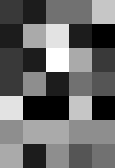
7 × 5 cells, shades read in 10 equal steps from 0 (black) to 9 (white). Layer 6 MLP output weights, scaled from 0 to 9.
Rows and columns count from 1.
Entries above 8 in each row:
0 0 1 0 0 0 0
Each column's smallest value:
1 0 0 1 0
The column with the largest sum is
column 3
